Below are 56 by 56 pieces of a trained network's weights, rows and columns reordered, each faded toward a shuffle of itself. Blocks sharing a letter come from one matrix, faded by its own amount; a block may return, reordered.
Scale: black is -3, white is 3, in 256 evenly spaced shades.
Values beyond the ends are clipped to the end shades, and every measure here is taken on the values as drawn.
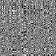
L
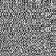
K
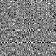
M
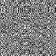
K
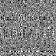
M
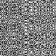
K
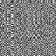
K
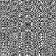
K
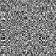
K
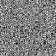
M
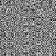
K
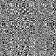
L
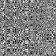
L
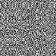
K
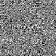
M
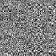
M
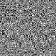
M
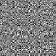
L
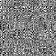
L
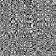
L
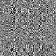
L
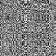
K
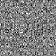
M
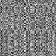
K
